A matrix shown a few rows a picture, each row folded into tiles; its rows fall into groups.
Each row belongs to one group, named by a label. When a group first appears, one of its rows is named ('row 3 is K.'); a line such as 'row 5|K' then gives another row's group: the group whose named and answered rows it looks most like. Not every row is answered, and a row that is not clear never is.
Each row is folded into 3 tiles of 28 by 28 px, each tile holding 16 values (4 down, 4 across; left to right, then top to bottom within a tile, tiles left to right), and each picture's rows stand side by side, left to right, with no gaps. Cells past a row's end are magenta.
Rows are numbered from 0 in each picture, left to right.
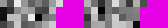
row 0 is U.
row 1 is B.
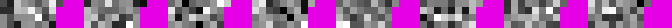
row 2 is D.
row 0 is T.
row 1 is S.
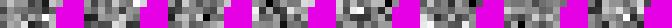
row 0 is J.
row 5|S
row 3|D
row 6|J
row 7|T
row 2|U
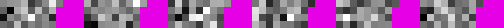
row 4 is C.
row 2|D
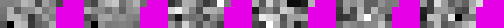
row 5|U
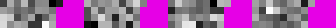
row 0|S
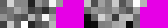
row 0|J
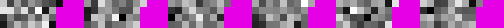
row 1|U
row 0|B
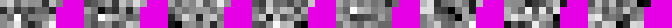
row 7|S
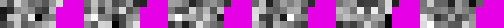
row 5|S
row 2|C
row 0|U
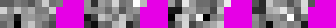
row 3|T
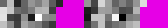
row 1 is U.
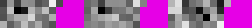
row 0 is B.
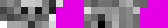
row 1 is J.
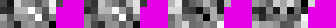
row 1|T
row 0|T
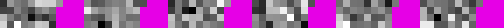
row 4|S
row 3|T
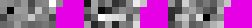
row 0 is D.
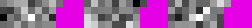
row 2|D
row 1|S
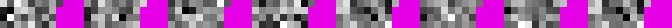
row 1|U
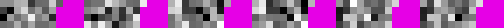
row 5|U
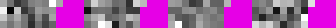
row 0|D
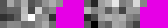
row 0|D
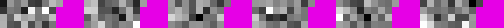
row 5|S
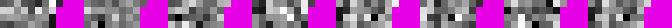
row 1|J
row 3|T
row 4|U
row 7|U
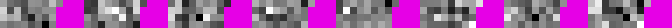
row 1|T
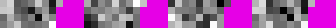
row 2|S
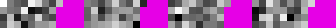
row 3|U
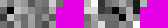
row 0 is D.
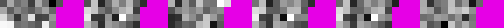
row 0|S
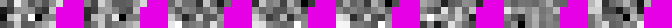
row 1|U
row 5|C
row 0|U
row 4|S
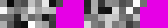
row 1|B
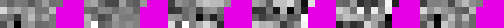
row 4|C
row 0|J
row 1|S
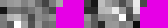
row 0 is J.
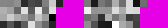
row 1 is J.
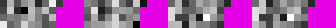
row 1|B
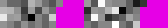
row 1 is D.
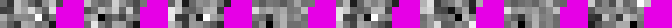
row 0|T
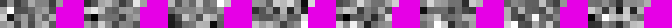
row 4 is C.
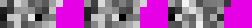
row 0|U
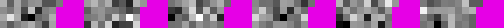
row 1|J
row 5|J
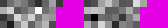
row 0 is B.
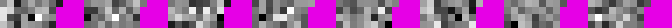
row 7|C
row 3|D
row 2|C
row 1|D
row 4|B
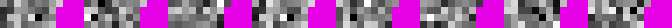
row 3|U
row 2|C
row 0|U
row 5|C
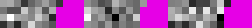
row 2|C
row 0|C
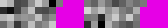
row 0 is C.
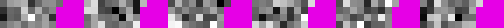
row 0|D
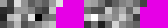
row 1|C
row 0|U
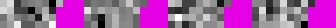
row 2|C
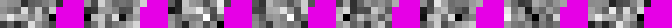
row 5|U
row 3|T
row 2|T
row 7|C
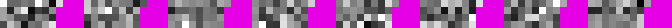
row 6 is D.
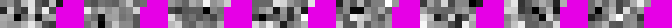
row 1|J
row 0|B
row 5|S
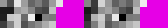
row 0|U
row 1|U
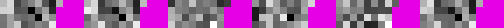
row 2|S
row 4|J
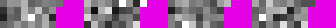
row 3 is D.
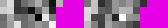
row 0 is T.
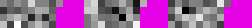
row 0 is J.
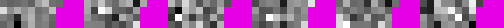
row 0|J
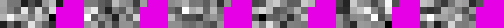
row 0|C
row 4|T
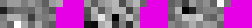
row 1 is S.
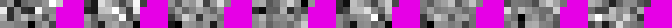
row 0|D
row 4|T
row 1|T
